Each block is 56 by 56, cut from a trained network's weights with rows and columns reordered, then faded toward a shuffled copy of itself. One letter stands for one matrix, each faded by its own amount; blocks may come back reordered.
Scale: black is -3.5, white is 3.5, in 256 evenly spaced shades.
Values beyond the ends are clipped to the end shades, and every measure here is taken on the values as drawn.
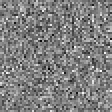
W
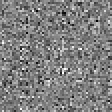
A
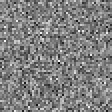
W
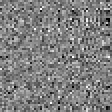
A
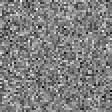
W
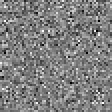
A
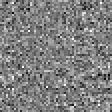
A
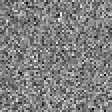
W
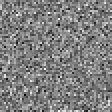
W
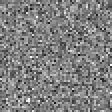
W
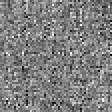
A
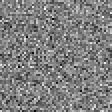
W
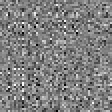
A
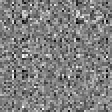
A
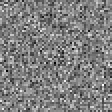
W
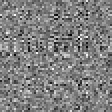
A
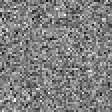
W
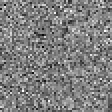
W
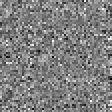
A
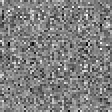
A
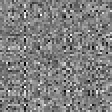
A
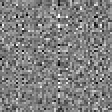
A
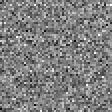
W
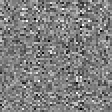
A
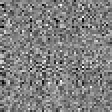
A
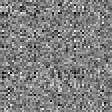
A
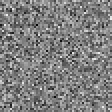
W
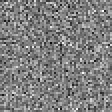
W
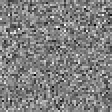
W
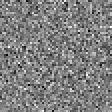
W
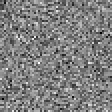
W
